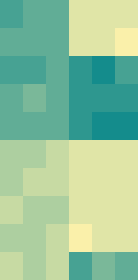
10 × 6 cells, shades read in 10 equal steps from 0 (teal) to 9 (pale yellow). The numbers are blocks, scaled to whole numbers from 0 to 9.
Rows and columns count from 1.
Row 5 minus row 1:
1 0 0 -7 -8 -8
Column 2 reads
3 3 2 4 3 6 7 6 6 6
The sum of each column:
45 46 49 54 53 55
